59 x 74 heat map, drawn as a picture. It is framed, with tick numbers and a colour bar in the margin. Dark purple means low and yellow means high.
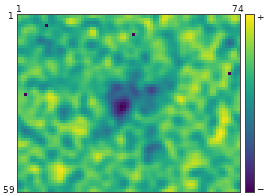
No overall slope runs across the table. There are no regular stripes. The ninth with the lowest average is the centre. There are four isolated cells, each far lower than the cells round it. One dip sinks in the centre.
